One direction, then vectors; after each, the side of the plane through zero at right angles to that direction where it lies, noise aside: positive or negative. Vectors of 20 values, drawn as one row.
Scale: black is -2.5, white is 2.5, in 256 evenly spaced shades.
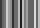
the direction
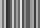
negative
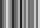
positive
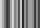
negative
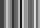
positive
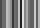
positive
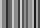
negative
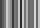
positive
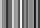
negative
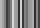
negative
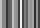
negative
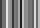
positive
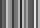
positive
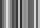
positive
